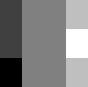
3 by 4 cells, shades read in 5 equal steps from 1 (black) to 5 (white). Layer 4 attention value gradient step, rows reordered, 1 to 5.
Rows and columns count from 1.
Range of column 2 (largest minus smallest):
0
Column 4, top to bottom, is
4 5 4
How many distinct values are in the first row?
3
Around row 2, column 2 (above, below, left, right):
3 3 2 3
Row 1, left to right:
2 3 3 4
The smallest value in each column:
1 3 3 4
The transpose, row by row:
2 2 1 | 3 3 3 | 3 3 3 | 4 5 4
